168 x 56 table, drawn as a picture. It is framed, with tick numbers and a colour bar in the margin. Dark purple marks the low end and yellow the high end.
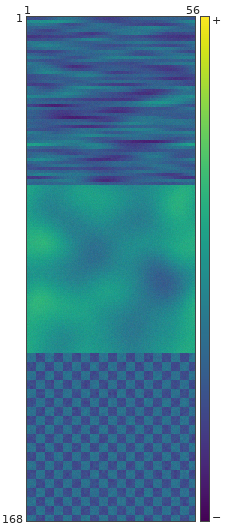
The table splits into 3 rows of 1 panel. Panel 1,1: low, streaked across. Panel 2,1: middling, smooth. Panel 3,1: low, checkered.
